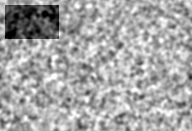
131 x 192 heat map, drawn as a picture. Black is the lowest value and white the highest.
There are no regular stripes. Most values sit high, with a long tail of low ones. The ninth with the lowest average is the top left. In the top left lies a patch that is lower than the rest.
